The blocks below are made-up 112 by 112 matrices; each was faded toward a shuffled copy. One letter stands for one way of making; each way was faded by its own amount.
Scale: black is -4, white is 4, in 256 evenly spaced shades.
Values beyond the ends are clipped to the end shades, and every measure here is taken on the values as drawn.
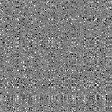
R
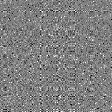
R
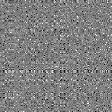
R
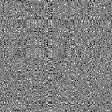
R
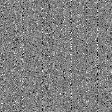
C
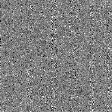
C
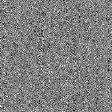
C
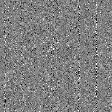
C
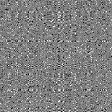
R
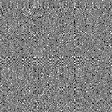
R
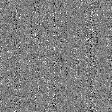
C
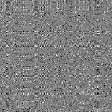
R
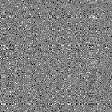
R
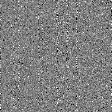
C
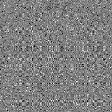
R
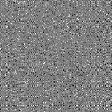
R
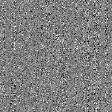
C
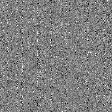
C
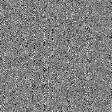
C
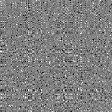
R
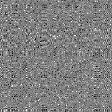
R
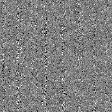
C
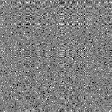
R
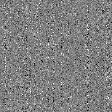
C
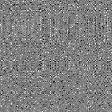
R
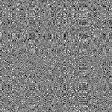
R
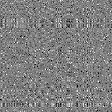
R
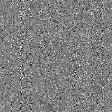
C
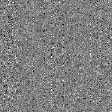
C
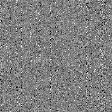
C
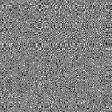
R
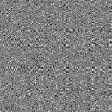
R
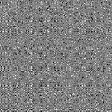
R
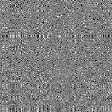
R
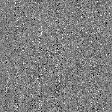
C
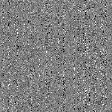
C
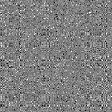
R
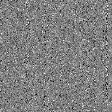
C
